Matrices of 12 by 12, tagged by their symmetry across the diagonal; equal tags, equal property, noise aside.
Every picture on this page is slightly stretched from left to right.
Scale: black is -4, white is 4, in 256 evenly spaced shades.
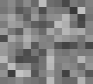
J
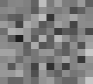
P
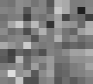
J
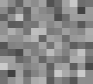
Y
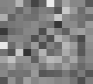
Y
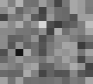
P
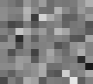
J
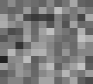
P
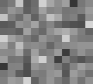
Y
